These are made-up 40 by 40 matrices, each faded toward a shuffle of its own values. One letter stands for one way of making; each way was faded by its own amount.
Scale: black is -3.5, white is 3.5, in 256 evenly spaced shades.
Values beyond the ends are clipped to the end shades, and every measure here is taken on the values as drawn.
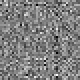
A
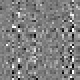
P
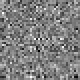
A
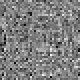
A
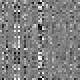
P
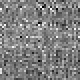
A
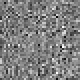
A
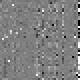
P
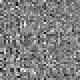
A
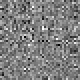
A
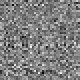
A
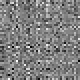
A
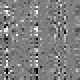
P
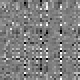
P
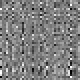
P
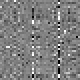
P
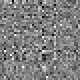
A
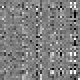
P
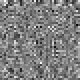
A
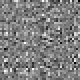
A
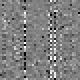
P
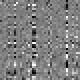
P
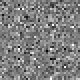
A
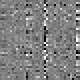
P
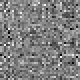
A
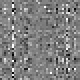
P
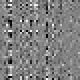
P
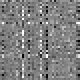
P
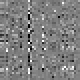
P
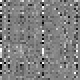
P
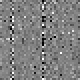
P
